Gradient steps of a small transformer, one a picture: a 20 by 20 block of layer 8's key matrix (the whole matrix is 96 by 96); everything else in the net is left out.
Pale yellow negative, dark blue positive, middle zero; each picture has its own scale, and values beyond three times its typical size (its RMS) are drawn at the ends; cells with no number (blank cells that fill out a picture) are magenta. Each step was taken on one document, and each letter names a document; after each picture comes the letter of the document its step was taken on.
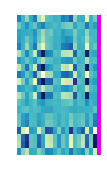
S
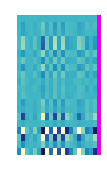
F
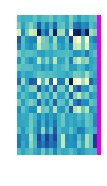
S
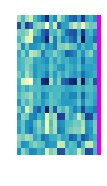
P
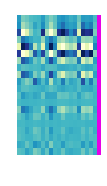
P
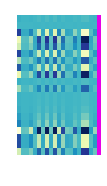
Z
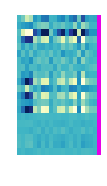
Z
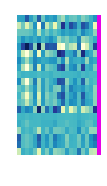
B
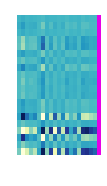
F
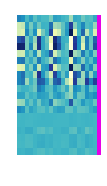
S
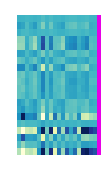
F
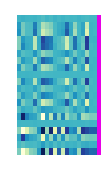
F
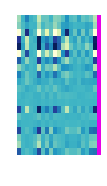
P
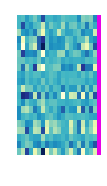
B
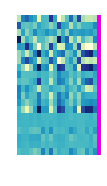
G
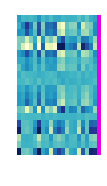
B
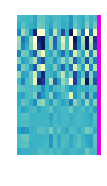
S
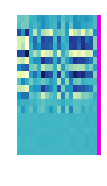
Z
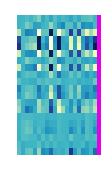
G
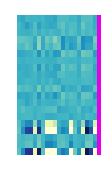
B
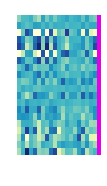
P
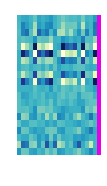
P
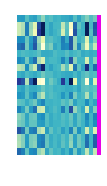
S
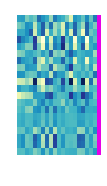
S
